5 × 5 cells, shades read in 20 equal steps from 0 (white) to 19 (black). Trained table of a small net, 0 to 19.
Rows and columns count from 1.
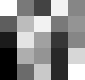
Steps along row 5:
down down up down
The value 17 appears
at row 3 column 1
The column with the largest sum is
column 1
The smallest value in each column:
0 2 1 1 0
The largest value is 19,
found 2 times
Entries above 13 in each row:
1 0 2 2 2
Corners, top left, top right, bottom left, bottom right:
0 9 19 0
